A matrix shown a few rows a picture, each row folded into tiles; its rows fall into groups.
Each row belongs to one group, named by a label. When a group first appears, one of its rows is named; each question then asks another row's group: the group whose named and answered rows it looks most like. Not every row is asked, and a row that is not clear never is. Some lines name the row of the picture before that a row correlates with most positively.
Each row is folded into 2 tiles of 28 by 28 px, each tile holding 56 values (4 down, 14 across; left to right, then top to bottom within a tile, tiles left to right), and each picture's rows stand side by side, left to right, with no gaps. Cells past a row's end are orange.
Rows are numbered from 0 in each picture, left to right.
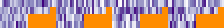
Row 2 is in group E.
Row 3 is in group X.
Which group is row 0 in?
X
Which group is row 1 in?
E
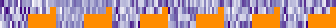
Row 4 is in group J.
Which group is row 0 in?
E
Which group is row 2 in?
J
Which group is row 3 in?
E
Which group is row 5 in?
J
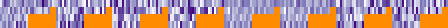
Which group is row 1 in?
E
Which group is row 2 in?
E
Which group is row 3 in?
E
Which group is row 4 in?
J
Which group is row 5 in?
J
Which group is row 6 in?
X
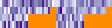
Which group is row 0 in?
X
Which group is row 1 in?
X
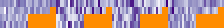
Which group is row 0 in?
J
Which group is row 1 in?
E
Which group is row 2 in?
E
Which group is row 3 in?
X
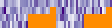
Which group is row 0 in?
X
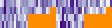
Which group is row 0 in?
X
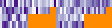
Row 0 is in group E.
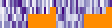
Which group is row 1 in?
E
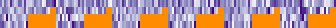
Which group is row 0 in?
J
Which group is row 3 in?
J
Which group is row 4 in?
J
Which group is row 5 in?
E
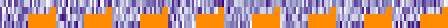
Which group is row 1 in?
E
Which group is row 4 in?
X
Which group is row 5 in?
E
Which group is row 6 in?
J
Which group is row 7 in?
X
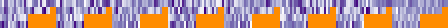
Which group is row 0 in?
J
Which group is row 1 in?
X
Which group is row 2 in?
X
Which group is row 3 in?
E
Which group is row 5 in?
E
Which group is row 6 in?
J
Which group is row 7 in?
J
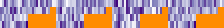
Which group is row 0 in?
X
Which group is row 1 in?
X
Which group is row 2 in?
E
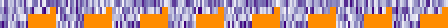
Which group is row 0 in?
J
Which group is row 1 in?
E
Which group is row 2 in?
X
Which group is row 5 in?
J
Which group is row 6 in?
E
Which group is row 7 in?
X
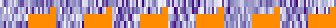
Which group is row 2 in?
E
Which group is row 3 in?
E
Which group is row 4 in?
X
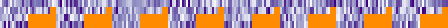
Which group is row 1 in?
E
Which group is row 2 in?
X
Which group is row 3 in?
E
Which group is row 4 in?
J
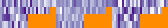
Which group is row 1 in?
J
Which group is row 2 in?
E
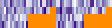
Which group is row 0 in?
J
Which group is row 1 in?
X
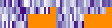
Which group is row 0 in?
E
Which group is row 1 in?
X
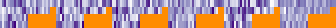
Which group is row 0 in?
E
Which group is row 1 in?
J
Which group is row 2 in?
X
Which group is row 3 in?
J
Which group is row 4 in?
E
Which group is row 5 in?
J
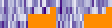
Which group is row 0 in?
J
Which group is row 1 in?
X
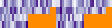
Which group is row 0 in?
X
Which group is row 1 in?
X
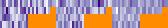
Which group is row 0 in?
E
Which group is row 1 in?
X
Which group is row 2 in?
J
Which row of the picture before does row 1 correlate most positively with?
0
